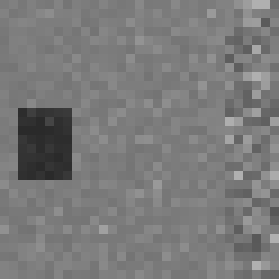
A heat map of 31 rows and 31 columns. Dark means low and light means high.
Histogram: skewed, a long tail of low values. Seam: vertical, 80% of the way across, the left part calmer. Odd patch: lower, in the middle left. Ninth with the lowest average: middle left.
